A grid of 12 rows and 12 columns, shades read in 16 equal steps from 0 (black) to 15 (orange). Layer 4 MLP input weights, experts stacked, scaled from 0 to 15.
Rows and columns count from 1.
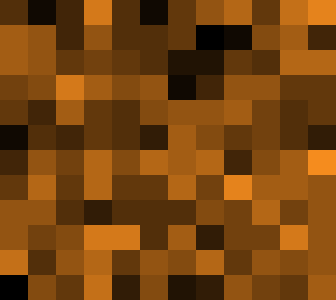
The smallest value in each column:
0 1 4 3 3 1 1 0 1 5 5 3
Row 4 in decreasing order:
13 10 9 9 9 8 8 7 6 6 4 1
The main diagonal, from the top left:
5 9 6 10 5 3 10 7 7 7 8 10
